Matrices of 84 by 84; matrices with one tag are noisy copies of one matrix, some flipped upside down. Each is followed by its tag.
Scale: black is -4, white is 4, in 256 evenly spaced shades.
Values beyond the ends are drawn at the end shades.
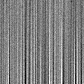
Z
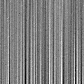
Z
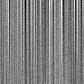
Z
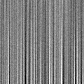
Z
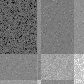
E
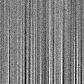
Z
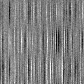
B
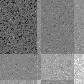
E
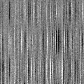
B
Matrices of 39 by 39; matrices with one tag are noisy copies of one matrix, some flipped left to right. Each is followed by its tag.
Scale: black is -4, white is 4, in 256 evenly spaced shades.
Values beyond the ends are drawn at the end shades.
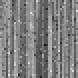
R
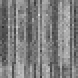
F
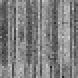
F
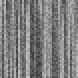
R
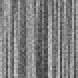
R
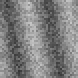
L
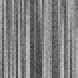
R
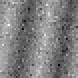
L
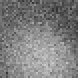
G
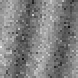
L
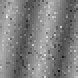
L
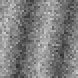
L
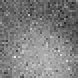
G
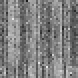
F
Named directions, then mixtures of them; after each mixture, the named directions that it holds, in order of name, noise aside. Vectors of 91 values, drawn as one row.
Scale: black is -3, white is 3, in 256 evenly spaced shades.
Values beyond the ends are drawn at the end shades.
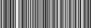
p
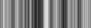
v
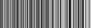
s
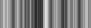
v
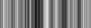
v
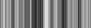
v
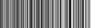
s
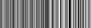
p, s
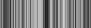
p, v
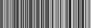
s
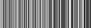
s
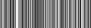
p, v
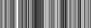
p, v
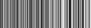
s
